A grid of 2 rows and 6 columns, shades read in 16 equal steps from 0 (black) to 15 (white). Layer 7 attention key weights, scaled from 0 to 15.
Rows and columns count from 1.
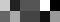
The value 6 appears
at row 2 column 1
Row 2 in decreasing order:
10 9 6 4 4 1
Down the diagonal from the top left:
12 10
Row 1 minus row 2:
6 -8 1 1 14 -9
